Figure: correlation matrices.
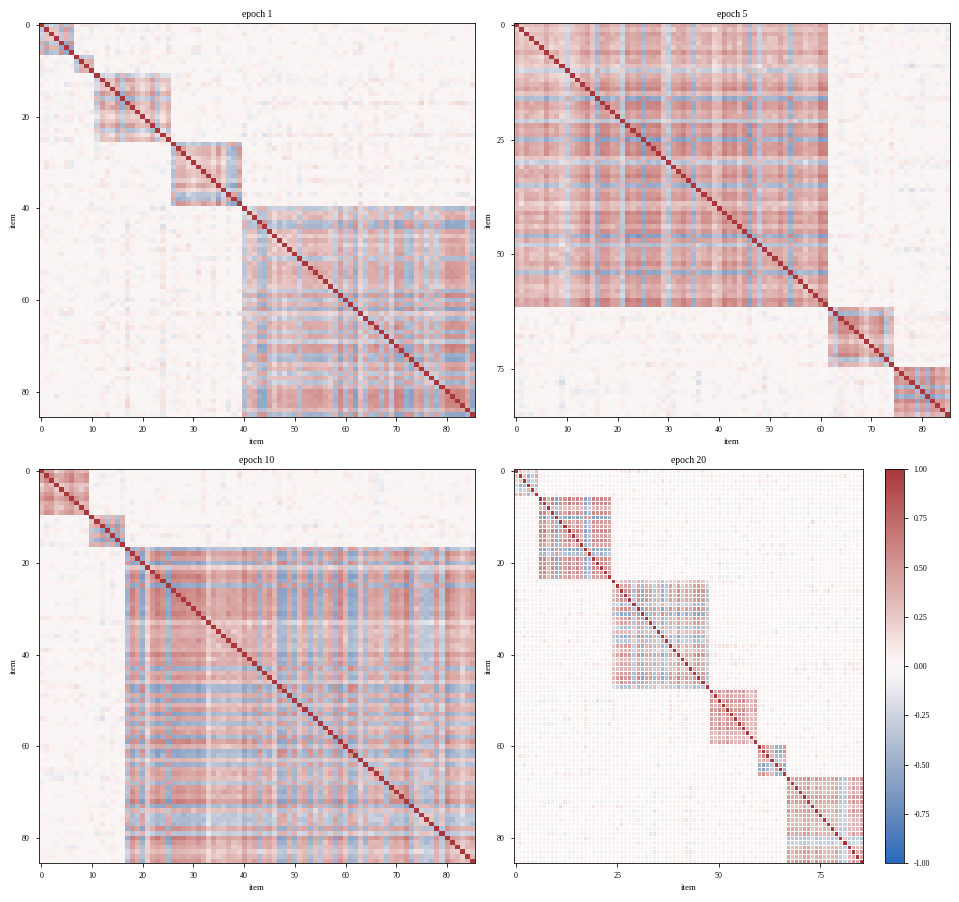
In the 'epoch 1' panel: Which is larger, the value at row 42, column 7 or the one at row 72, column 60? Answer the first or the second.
the second
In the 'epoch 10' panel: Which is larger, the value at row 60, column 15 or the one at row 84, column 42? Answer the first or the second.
the second
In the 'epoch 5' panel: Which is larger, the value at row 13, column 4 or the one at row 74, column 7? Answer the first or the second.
the first
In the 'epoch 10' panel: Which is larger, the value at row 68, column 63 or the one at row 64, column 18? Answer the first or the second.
the first
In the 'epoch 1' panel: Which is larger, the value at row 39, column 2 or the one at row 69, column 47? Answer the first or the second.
the first
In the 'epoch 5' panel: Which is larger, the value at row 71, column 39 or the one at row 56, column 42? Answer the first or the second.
the second
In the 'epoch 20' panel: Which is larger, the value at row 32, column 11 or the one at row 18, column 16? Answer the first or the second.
the first
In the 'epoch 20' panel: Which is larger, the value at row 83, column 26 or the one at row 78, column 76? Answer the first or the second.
the second
